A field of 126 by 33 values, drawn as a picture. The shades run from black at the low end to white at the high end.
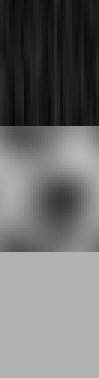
The table splits into 3 rows of 1 panel. Panel 1,1: very low, streaked downward, faint in contrast. Panel 2,1: middling, smooth, strong in contrast. Panel 3,1: high, flat.
